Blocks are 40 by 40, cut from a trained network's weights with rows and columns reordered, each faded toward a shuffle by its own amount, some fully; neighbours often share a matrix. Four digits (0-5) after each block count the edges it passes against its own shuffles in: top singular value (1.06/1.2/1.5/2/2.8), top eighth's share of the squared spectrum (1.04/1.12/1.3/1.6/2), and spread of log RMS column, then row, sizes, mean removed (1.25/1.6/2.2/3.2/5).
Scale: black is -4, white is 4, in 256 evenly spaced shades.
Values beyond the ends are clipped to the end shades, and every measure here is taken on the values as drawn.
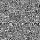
3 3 0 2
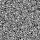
0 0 0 0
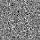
2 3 2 1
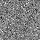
0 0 0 0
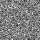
1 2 0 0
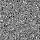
0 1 0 0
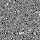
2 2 0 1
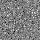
0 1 0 0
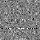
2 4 1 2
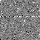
2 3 0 1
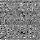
2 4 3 0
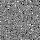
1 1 1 0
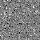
1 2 1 0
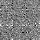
2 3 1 1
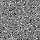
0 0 0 0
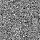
1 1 0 0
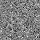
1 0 0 0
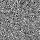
0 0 0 0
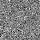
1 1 0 0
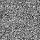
2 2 0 1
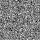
1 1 0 0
